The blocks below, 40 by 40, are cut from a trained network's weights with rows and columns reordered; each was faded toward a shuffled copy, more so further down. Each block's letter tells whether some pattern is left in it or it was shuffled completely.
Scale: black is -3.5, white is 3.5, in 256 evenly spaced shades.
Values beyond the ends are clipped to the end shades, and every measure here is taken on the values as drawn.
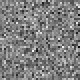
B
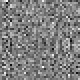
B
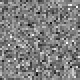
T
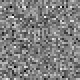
B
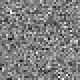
T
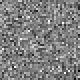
T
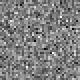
T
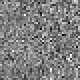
B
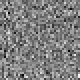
B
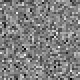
T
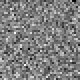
T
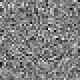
B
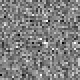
B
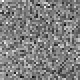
T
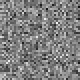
B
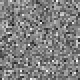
T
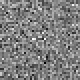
T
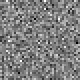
T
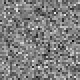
T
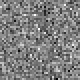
T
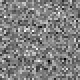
B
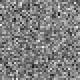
T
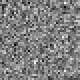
B
